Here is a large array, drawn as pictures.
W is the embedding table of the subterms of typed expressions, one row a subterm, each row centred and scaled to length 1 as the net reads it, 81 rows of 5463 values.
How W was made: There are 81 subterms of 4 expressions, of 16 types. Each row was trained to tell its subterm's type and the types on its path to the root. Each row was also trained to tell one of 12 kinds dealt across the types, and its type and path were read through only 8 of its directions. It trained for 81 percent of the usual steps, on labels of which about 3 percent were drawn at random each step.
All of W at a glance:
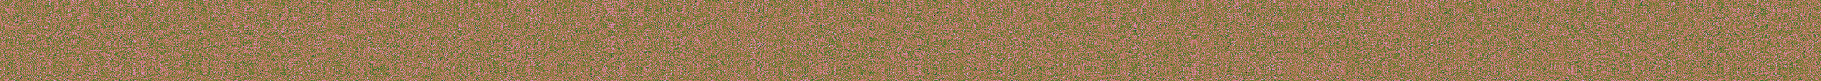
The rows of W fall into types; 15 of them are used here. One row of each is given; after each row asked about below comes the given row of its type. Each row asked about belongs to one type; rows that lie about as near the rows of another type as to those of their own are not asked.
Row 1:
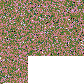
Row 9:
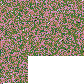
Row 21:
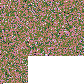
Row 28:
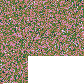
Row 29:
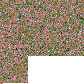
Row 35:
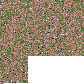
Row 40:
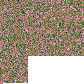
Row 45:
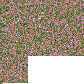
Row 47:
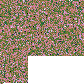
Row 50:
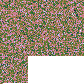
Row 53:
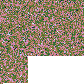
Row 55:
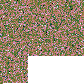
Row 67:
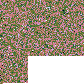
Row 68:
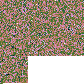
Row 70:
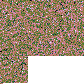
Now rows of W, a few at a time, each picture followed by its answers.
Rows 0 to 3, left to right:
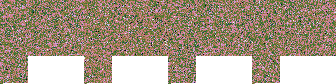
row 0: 67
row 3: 40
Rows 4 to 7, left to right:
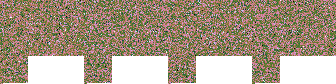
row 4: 70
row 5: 67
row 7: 67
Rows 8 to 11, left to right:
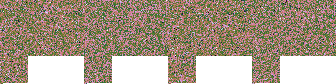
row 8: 47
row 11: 9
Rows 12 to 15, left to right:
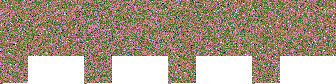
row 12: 55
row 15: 9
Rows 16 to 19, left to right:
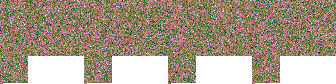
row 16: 21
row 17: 45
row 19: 45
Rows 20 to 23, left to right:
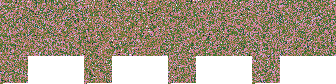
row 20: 68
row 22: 28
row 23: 1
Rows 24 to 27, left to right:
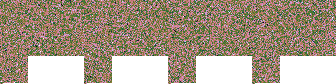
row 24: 1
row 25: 35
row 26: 47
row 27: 47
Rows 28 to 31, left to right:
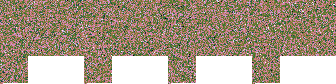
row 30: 55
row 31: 45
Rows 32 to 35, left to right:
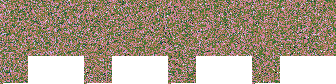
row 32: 21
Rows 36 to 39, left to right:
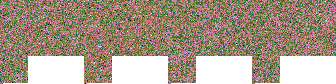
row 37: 47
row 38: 29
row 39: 70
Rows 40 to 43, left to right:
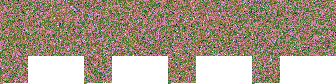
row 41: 1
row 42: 55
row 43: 28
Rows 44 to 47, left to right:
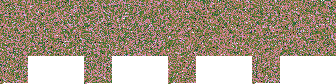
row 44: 1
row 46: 68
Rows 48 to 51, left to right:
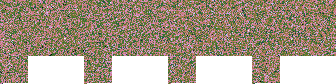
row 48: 9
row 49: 67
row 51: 47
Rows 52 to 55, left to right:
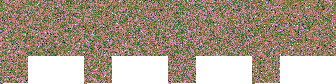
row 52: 29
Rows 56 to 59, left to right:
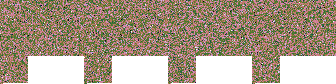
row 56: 40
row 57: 67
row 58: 1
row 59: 45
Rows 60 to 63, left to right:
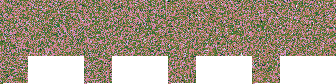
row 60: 68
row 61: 9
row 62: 28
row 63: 40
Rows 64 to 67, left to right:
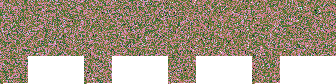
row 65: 55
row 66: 53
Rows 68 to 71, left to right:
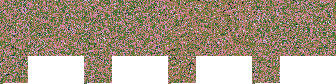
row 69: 67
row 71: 55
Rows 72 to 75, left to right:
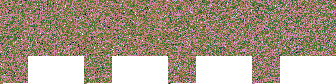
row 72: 40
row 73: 70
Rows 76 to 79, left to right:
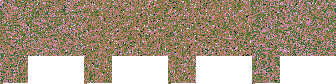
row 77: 21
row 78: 55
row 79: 35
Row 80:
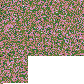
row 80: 47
